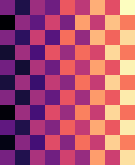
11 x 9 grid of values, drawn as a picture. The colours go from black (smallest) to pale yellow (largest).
Grain: checkered. Average level on the scale: 50%. Slope: up to the right.
